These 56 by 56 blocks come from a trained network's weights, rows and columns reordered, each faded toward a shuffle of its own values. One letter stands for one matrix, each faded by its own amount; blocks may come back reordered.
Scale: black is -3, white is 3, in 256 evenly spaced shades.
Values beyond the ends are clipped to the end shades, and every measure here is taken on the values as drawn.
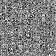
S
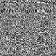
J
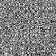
J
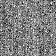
S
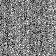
S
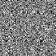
J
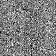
S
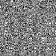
J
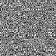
J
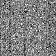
S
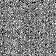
S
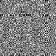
J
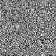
J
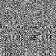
J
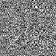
J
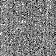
S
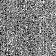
S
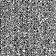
S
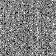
S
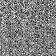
S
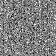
S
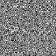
J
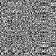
J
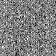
S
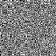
J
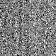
S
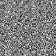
J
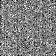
S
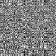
J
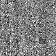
S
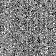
S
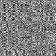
J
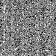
S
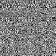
J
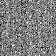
S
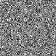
J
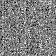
S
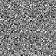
J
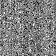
S
